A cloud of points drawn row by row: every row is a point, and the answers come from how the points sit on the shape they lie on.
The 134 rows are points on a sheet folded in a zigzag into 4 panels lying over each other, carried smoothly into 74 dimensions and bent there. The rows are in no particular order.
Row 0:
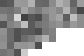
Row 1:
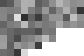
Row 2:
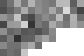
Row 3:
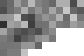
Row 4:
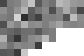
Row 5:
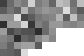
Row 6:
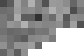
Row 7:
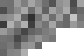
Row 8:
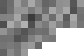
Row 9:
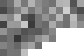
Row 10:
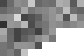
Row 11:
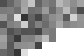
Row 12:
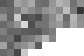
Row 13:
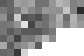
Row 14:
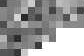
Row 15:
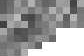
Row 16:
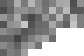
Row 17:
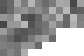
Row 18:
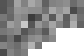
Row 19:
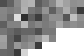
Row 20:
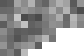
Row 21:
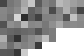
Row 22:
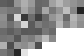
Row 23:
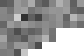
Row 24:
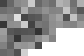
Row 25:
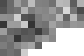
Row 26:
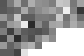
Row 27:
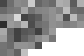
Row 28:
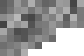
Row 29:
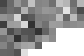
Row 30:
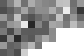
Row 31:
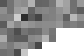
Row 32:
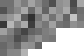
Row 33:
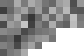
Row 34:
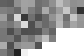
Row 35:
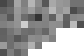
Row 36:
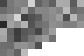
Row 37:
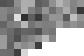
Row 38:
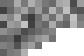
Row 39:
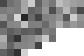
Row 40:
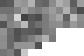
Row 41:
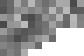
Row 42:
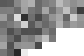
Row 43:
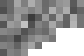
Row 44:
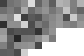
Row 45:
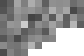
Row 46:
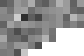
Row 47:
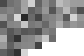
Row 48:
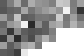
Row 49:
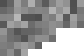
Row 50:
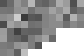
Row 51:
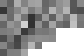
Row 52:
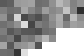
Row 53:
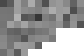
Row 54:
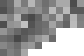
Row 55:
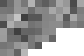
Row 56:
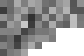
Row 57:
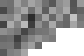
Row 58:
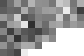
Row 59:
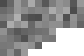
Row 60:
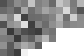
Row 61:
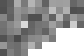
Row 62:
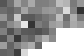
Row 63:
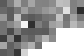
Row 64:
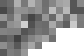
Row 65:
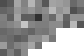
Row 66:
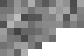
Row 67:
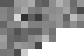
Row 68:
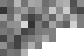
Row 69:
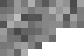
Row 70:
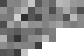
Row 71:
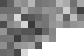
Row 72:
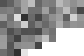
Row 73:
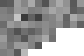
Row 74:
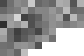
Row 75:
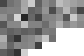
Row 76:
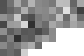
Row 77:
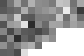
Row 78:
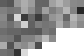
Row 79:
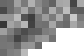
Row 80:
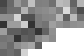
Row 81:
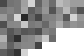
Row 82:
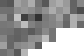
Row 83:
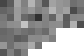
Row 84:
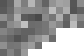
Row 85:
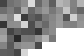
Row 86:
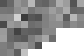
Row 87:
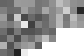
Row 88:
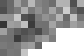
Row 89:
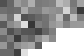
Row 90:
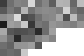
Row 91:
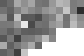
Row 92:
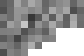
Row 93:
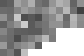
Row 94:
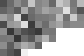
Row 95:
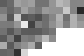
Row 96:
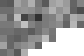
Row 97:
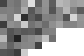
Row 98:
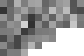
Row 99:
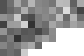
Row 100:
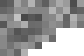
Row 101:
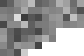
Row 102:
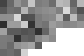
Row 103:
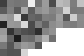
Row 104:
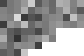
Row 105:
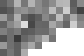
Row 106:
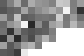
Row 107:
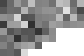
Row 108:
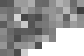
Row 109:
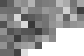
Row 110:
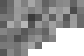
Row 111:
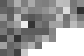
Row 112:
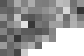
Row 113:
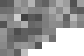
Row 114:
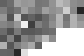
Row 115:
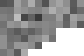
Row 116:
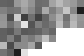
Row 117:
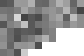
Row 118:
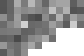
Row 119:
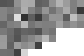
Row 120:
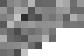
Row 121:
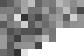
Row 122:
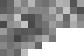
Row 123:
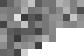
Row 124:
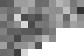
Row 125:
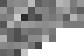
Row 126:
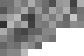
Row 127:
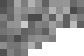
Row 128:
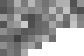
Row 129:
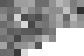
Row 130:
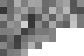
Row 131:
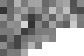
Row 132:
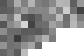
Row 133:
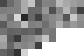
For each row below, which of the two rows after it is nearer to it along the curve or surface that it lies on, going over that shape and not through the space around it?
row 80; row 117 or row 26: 26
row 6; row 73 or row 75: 73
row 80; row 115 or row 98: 98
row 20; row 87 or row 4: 87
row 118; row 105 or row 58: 105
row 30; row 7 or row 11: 7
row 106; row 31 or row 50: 50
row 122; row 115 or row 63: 63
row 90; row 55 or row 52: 55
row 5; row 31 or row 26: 26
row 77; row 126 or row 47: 126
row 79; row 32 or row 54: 32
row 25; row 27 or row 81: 27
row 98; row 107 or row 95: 107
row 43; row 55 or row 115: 55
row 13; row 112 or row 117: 117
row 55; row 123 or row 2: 123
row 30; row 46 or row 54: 54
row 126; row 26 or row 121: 26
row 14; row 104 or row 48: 104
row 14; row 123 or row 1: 1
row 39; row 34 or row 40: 34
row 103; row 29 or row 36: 29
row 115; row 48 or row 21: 21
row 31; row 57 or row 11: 11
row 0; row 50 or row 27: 50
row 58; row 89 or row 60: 60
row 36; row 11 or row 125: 11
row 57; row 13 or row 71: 71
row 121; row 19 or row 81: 81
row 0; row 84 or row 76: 84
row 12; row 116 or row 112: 116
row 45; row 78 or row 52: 52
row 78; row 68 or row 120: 120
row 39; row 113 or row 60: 113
